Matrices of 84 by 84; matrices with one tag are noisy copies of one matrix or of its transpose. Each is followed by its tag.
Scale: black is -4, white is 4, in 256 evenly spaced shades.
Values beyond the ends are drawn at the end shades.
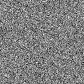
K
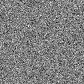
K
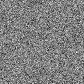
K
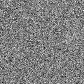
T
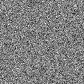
K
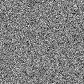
K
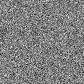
K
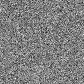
T
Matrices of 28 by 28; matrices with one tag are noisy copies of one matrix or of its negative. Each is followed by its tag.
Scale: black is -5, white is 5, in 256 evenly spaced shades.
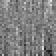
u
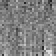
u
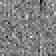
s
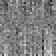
u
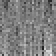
u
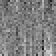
u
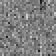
s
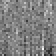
u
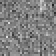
s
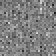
s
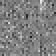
s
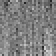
u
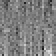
u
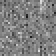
s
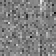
s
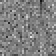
s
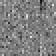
s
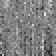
u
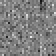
s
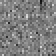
s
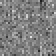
s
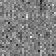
s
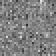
s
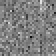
s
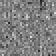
s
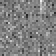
s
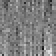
u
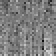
u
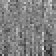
u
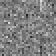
s
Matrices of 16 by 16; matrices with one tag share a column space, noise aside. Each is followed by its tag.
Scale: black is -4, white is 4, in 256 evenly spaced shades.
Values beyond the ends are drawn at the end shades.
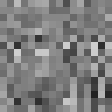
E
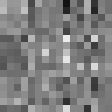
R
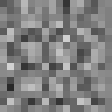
R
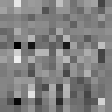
E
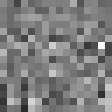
E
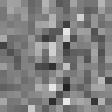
R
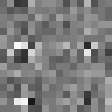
E
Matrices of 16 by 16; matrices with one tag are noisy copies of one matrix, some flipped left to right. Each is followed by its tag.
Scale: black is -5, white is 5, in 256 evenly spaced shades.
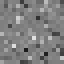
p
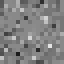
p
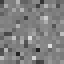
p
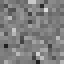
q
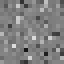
p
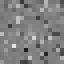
p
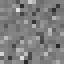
q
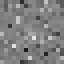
p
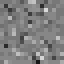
q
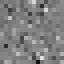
q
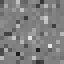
p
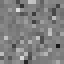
q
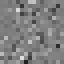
q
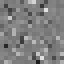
q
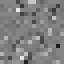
q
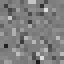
q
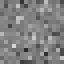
p
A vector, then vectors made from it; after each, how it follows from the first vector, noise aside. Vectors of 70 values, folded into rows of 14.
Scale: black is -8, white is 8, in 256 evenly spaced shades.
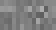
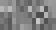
scaled up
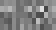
scaled up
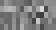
scaled up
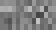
scaled up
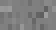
partly zeroed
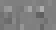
partly zeroed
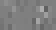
partly zeroed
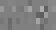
partly zeroed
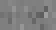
partly zeroed
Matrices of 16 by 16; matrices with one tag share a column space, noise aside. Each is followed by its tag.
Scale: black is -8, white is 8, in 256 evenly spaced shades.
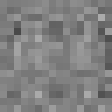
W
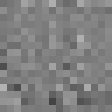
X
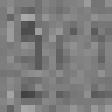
W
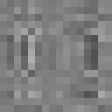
W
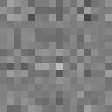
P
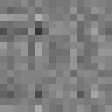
W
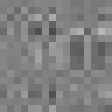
W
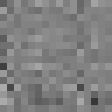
X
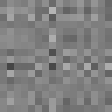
P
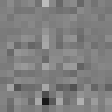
X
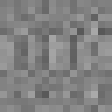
W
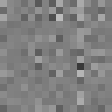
P
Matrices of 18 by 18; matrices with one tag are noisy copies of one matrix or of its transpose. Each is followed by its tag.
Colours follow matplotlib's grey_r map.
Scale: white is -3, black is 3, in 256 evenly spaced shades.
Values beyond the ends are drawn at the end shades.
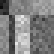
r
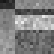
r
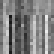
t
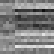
t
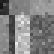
r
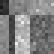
r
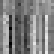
t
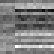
t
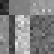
r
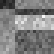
r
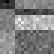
r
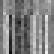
t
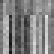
t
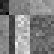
r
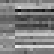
t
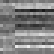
t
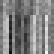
t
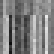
t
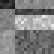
r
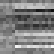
t
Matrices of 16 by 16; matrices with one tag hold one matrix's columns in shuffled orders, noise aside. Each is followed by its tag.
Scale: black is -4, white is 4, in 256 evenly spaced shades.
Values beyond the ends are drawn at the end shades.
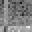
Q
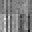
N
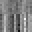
N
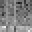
Q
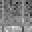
Q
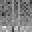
Q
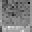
Q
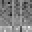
Q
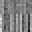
N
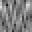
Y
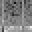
Q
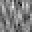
Y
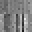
N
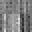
N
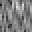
Y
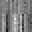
N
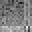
Q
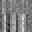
N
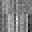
N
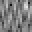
Y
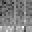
Q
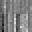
N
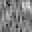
Y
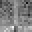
Q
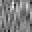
Y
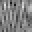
Y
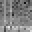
Q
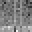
Q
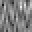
Y
